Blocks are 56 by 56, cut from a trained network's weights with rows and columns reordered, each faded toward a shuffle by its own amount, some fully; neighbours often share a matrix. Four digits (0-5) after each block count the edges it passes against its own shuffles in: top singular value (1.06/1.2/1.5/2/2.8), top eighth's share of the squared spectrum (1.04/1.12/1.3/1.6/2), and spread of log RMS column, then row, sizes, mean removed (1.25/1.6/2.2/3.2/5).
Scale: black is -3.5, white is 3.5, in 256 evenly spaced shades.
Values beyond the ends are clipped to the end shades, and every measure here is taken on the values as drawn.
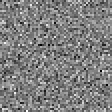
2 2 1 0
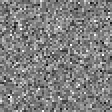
0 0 0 0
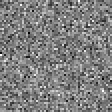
0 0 0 0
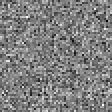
0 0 0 0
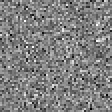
2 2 1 1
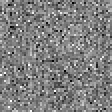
0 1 0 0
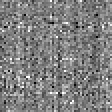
3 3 0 3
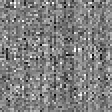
3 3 0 3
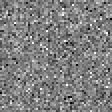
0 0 0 0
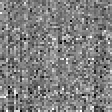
3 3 0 2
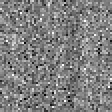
1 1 0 0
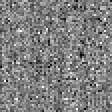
2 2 0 1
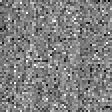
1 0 0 0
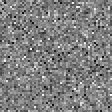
0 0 0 0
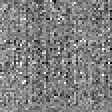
3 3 0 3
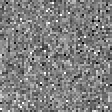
0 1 0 0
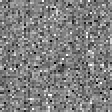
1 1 0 0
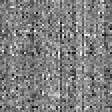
3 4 1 3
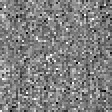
2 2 0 1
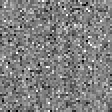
0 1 0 0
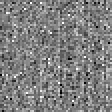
2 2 0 1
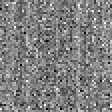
2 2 0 2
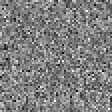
2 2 0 1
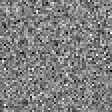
1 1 0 0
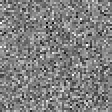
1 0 0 0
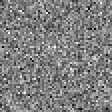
1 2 0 0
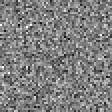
1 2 0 0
